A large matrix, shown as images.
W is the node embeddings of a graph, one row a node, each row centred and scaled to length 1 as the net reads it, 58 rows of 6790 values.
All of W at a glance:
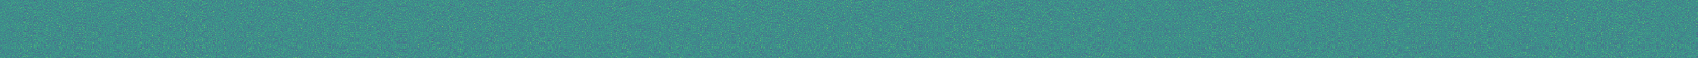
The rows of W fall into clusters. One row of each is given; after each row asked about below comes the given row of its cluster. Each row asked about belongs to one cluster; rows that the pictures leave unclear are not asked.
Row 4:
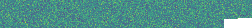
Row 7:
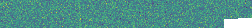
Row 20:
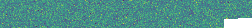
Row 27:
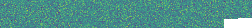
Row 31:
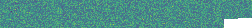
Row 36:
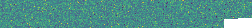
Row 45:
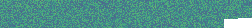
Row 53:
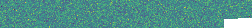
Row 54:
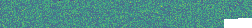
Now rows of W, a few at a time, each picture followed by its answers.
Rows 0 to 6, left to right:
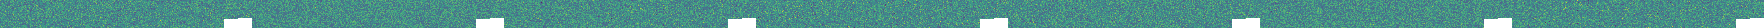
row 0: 20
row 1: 4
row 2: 7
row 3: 27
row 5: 31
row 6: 36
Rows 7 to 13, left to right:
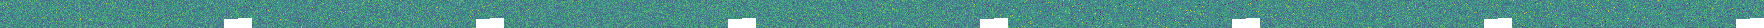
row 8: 53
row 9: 54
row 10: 7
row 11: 31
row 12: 45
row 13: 4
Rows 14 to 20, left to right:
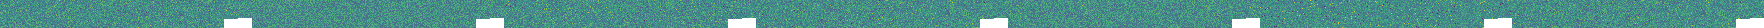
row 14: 53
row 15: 45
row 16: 27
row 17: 20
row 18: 4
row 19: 31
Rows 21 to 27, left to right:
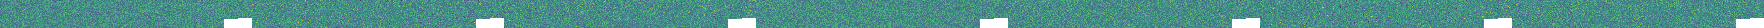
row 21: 54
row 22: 36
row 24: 7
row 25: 45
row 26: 4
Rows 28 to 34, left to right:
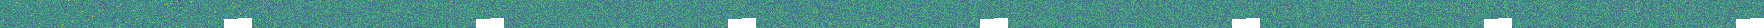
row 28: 45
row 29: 54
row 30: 45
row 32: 36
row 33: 54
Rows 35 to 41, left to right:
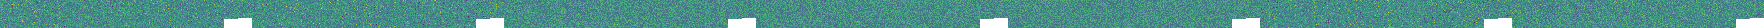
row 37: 31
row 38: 4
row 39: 45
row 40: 4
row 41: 31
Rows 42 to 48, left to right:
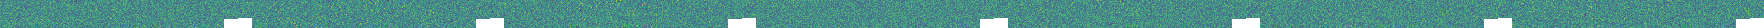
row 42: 36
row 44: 7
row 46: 7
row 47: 7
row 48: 7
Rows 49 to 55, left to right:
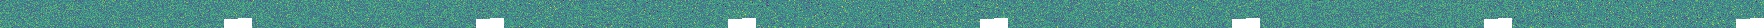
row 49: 36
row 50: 4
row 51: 36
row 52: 27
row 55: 27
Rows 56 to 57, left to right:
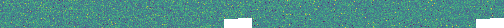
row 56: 36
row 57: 45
